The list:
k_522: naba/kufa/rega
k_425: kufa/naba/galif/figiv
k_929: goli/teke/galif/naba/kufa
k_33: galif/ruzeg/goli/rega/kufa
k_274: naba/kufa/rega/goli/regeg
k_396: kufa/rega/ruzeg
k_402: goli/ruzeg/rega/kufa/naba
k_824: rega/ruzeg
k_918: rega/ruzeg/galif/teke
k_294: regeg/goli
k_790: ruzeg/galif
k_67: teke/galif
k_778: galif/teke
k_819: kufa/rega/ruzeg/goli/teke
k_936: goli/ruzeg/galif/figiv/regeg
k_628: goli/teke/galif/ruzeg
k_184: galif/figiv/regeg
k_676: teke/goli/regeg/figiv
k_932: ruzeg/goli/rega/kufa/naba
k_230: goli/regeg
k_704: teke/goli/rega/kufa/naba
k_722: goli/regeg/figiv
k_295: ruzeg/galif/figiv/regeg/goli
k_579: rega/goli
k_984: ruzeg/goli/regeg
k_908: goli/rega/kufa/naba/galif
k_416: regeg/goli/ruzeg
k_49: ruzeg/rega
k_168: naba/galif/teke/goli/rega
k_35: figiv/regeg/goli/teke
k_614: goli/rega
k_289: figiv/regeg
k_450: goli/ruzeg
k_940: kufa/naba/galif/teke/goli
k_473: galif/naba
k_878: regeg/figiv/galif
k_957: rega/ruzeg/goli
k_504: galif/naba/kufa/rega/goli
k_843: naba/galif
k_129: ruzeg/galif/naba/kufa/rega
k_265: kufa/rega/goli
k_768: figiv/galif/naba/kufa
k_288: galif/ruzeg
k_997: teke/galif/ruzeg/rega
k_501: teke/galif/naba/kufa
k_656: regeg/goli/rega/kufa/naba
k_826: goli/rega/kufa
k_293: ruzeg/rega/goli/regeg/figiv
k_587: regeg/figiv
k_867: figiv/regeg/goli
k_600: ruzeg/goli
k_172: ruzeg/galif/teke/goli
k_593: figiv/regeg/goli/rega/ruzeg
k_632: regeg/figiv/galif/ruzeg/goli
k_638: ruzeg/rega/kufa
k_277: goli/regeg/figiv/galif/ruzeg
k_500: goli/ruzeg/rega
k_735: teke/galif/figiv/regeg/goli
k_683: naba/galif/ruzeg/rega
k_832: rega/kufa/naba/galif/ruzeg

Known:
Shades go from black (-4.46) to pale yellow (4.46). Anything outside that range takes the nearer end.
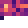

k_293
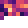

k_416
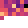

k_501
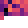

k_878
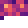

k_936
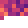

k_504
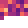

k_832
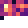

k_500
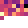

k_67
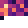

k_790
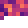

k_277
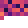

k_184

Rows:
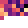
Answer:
k_473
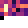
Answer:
k_49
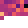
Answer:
k_735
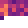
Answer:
k_129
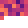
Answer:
k_940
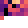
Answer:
k_289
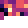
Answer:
k_294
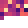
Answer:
k_265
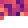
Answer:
k_425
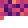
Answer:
k_768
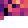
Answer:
k_867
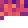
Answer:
k_929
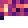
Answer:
k_638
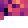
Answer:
k_35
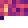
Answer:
k_918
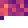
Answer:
k_33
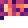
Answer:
k_614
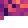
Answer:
k_593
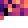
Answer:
k_587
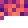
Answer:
k_676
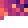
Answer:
k_168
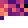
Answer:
k_288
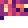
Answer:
k_579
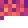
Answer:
k_704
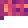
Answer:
k_908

